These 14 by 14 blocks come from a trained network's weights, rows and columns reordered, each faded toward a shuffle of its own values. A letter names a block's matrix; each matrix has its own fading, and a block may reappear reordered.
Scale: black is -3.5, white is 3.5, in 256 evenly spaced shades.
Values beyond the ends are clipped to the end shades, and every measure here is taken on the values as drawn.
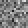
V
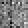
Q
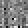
Q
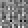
Q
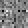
Q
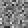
V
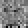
Q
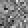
V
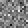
V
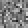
V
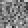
V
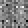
Q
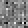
Q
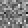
V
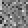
V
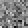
Q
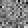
V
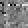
Q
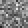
V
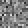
V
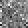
V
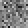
V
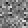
V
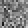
V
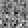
Q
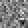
V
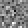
V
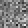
V
